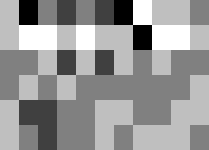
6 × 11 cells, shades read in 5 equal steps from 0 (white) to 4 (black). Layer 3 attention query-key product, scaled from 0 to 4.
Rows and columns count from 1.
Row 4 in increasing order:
1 1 1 2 2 2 2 2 2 2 2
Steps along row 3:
same down up down up down up down up same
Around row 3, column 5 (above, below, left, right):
0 2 3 3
